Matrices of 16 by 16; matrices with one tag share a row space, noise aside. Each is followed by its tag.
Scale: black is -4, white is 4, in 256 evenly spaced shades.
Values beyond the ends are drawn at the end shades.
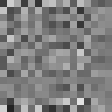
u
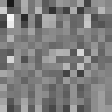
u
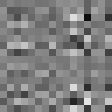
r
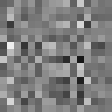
u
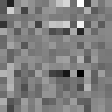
u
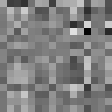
r
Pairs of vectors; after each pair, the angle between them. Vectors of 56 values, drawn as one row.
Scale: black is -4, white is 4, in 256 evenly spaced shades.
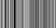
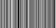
orthogonal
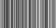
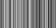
nearly opposite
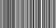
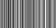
partly aligned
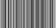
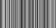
orthogonal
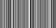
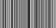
nearly opposite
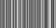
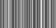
partly aligned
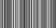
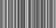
orthogonal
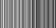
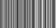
orthogonal
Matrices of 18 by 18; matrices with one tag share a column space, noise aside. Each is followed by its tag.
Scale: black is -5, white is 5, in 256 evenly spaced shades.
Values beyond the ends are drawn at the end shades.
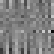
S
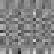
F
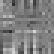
S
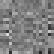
F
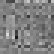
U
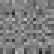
F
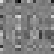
U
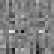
S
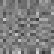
F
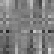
S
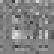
U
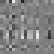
U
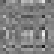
U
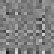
F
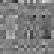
U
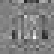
U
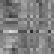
S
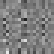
F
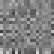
F
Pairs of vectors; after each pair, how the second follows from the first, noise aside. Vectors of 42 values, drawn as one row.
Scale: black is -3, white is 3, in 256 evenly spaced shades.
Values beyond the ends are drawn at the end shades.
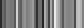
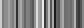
negated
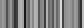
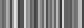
negated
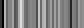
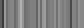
shrunk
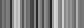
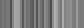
shrunk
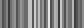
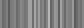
shrunk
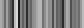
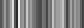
negated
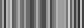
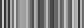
reversed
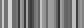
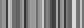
reversed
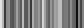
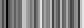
reversed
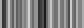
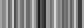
reversed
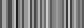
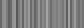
shrunk
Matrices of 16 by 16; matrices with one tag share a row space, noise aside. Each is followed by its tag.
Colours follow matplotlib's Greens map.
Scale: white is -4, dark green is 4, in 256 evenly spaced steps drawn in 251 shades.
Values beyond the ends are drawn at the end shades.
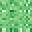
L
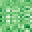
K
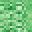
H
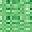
K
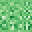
L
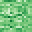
H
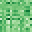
K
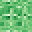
H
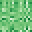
L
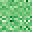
L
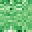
H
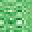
H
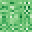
L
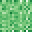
L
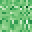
L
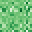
L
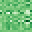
K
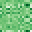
K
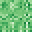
L
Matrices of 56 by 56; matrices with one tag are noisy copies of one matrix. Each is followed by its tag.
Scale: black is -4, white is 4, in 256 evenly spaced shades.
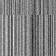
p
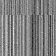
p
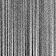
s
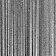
s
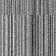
p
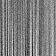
s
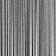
s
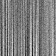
s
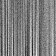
s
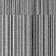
p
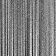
s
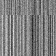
p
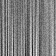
s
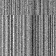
p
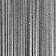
s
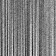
s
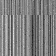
p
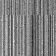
p
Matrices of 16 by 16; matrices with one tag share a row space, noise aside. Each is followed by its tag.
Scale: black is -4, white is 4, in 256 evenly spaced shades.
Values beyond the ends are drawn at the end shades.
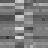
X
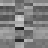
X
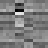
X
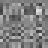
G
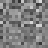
G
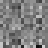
G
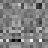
G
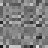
G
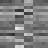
X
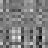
G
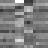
X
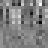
G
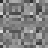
G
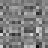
G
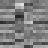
X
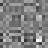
G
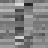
X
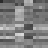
X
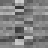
X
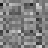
G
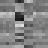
X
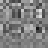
G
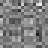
G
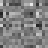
G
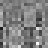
G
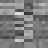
X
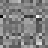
G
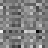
G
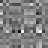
G
